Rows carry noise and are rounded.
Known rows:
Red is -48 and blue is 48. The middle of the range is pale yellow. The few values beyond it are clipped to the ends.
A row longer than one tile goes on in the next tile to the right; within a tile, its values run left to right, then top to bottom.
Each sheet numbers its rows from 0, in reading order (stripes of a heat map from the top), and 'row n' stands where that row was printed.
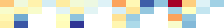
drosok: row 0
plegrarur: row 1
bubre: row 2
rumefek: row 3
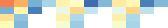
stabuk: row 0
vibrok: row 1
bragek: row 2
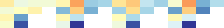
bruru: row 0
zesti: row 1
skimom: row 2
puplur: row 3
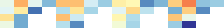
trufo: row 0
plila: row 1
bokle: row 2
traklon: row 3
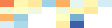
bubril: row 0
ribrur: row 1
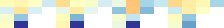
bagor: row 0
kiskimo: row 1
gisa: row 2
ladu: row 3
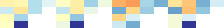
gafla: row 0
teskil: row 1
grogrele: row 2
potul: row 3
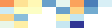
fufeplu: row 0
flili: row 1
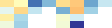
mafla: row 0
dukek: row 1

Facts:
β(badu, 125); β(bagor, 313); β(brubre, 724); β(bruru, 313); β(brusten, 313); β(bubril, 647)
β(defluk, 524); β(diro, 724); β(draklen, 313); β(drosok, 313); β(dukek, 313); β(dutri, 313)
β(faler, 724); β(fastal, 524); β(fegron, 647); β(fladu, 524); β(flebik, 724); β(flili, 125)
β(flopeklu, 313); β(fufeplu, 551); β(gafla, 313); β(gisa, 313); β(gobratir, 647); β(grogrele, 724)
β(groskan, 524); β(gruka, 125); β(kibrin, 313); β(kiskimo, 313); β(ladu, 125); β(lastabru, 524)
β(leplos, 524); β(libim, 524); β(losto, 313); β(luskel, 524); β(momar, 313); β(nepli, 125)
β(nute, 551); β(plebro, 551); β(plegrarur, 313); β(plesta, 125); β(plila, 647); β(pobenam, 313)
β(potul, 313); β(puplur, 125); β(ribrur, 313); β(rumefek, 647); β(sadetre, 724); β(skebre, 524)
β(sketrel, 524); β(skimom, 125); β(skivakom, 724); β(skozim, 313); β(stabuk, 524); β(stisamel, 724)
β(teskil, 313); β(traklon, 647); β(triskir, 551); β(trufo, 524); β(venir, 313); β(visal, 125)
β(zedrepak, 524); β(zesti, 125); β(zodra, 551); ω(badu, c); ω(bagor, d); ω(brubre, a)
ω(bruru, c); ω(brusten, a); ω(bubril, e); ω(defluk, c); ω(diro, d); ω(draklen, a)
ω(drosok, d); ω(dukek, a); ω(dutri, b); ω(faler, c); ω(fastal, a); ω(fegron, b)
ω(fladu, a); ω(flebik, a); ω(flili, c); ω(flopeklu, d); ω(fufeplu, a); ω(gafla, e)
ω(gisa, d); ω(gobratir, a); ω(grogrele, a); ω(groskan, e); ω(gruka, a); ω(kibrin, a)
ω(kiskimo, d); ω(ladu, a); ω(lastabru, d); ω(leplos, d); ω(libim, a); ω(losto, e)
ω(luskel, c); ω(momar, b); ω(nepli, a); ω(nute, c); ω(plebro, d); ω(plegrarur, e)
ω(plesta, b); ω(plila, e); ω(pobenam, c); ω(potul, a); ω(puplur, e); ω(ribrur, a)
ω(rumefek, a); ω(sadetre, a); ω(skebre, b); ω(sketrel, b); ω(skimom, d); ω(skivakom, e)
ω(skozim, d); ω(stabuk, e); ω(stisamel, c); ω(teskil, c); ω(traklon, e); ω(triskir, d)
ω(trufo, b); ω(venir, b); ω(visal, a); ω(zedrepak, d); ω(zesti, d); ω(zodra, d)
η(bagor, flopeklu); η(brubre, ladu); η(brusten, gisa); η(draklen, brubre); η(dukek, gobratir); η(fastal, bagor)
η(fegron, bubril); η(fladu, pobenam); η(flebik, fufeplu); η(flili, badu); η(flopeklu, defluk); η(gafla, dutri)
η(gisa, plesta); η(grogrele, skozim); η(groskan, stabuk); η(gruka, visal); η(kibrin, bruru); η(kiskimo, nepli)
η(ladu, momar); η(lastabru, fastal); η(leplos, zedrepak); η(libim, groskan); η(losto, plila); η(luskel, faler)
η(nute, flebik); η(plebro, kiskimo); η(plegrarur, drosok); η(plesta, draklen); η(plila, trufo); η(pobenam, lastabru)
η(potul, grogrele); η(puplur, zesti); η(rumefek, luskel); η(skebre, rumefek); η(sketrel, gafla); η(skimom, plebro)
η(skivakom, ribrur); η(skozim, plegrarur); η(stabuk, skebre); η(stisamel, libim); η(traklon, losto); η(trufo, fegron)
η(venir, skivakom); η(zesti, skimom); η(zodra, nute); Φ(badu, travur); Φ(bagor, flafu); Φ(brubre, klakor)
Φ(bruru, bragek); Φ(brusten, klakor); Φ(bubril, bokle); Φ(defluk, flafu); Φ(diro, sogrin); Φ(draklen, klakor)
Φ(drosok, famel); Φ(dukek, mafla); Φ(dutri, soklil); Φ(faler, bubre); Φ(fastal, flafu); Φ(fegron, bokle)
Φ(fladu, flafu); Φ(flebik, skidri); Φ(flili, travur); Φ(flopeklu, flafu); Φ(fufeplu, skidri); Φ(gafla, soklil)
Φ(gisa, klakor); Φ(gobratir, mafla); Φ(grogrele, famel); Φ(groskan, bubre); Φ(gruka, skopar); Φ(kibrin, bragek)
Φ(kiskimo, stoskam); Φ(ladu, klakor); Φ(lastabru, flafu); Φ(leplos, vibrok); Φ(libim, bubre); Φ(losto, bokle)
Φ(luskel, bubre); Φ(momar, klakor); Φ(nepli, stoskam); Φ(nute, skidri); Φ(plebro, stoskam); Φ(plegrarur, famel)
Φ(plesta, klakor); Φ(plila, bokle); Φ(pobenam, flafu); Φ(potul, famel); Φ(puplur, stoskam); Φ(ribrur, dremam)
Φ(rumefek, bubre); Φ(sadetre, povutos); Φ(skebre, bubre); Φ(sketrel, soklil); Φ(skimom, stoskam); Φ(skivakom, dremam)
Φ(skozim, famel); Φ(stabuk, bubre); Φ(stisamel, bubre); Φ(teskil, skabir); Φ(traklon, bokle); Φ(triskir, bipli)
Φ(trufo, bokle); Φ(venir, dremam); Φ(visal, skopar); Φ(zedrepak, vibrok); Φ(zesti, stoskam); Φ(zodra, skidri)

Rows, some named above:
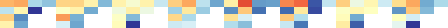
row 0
skebre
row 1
fegron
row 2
flopeklu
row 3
triskir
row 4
zodra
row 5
stisamel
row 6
drosok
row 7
gruka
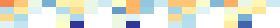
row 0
flebik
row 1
draklen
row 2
brusten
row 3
brubre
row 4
ribrur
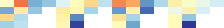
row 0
nute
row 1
momar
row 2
groskan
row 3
plegrarur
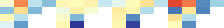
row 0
lastabru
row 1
flopeklu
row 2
momar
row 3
libim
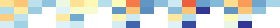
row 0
skivakom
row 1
defluk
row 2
leplos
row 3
sketrel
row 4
gruka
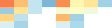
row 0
sadetre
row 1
bubril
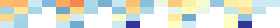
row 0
diro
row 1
grogrele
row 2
pobenam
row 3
zedrepak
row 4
skozim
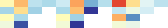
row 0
skimom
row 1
venir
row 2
faler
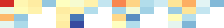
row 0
gobratir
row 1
dutri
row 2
luskel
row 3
fastal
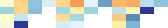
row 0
losto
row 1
plebro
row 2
skebre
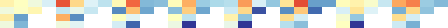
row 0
badu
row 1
faler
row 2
fladu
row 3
zesti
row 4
plesta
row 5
zodra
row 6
bagor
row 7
grogrele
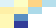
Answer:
momar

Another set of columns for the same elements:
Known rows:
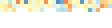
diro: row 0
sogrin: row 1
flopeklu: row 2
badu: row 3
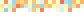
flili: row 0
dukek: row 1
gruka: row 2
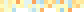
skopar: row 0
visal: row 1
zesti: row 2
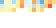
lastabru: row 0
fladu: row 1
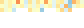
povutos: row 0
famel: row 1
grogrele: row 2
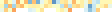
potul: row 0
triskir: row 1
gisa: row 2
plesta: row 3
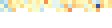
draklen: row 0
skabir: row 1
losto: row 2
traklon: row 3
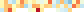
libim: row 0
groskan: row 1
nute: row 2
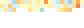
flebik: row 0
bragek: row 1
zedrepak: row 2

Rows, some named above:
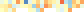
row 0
diro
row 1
pobenam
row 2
gruka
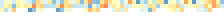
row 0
plila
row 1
rumefek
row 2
rumefek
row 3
sketrel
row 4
sadetre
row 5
brubre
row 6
diro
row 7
teskil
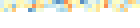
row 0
plila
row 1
rumefek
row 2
flopeklu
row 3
fastal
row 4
flebik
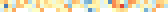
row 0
venir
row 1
skozim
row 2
skivakom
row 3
bubril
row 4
stisamel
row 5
badu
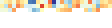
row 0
bruru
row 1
defluk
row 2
leplos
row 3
puplur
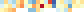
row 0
zedrepak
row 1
luskel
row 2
gobratir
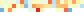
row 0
skebre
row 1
stabuk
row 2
bubre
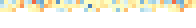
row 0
lastabru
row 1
zodra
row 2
plebro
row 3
dutri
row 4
skimom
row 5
fufeplu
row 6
zodra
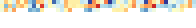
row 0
brusten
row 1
momar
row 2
plegrarur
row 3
faler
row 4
lastabru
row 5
faler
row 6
trufo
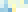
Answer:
fegron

